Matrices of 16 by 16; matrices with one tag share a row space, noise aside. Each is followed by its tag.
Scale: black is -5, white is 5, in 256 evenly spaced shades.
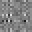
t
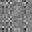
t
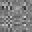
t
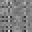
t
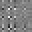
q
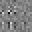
q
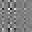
q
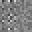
q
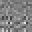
t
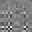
t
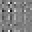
q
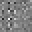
q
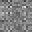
t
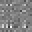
t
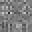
t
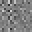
q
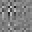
q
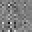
q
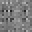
t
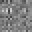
t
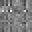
t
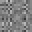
t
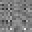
t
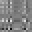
t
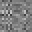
t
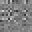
t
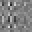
q
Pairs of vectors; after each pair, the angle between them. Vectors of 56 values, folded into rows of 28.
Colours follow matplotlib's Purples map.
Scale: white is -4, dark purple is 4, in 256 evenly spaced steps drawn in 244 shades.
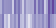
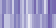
nearly parallel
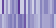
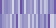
partly opposed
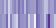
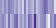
nearly opposite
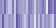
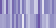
orthogonal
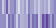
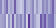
partly aligned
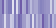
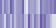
orthogonal
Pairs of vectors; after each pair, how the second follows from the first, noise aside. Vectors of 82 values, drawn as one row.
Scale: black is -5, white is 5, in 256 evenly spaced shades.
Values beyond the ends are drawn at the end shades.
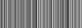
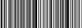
scaled up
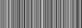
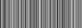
reversed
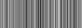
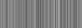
shrunk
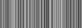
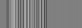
partly zeroed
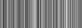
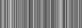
wrapped around
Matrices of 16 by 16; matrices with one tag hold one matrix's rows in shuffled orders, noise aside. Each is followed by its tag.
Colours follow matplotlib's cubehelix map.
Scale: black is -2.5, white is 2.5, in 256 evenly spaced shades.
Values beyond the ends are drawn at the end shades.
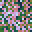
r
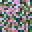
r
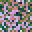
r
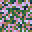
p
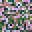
p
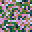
p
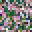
p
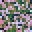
p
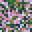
p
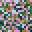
r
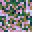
p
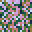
r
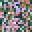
r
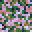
p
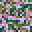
p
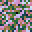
p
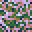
p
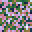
p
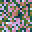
r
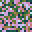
p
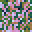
r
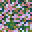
p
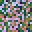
r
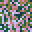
r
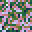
p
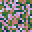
r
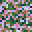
p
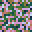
p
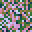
r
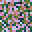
r
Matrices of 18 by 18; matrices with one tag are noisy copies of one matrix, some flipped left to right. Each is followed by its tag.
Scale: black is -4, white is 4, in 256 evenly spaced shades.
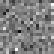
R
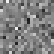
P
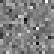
P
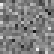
R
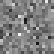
P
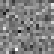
R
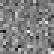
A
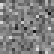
R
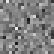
P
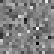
P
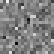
P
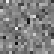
P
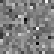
P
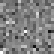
A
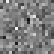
P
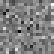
R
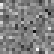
R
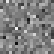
P
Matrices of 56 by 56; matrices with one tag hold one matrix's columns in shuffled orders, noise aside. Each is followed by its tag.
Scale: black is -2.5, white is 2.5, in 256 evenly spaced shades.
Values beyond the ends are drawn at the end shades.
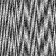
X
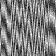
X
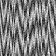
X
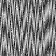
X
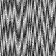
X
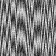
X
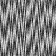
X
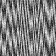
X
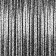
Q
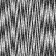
X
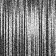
Q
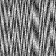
X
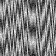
X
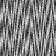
X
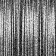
Q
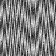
X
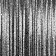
Q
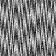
X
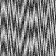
X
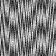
X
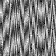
X
